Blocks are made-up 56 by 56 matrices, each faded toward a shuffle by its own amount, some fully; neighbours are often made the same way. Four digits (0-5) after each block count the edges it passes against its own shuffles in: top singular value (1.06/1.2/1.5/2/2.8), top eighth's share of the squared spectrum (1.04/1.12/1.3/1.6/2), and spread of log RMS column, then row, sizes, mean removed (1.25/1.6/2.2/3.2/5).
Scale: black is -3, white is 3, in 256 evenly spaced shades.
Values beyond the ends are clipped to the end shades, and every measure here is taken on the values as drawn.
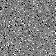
3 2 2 0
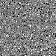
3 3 1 2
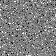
0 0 0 0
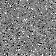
1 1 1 1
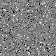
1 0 0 0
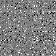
2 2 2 2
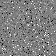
0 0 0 0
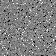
0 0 0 0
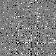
2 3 2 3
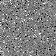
0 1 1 0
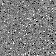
1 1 1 1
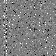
2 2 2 0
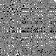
4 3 2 2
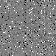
3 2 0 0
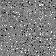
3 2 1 0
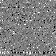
3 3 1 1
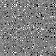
4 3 2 2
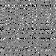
4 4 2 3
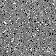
2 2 0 0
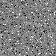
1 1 0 0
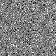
3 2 1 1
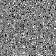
3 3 1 1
